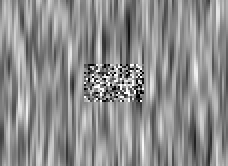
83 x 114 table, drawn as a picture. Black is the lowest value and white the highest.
In the centre lies a patch that is rougher than the rest. Values change most from cell to cell in the centre. The grain runs up and down. Neither half mirrors the other. No overall slope runs across the table.
